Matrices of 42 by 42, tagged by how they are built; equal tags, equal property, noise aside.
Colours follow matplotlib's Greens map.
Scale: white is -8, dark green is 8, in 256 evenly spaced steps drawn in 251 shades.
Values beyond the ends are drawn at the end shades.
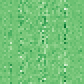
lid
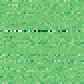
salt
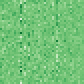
lid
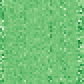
lid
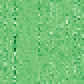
lid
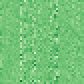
lid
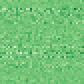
salt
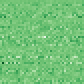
salt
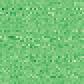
salt
